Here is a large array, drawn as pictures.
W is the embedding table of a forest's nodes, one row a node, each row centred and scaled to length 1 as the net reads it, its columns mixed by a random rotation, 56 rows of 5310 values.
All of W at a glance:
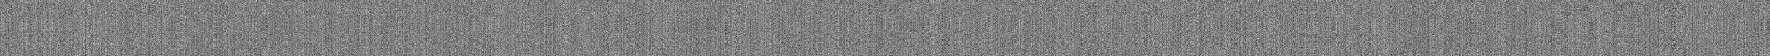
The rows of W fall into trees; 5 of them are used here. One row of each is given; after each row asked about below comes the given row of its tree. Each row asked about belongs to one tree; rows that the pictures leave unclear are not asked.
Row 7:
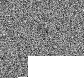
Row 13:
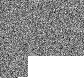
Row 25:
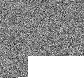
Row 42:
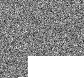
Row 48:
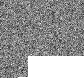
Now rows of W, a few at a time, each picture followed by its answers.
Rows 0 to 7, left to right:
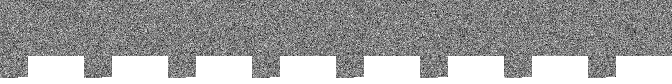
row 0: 25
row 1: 25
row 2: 42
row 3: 48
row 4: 42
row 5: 7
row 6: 13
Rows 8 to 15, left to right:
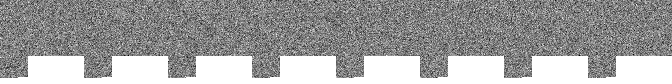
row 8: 48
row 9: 7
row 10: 7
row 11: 25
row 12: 13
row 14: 7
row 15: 48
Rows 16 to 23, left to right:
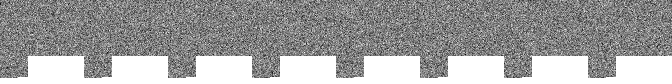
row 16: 48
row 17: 42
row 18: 48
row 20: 42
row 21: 48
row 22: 25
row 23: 25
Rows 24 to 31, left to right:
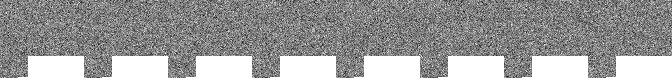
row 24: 42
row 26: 48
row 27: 25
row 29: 25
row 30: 25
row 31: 13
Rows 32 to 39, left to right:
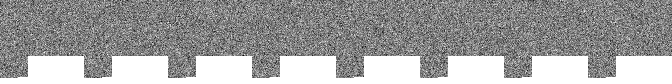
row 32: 48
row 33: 25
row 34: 7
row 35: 42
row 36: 7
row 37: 42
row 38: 25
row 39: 48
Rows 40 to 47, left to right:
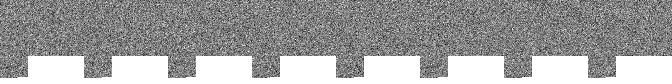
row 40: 48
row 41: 42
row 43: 25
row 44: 25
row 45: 48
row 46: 25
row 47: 7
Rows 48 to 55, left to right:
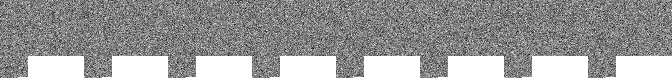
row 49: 13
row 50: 42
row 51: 13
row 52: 7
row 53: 42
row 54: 13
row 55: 7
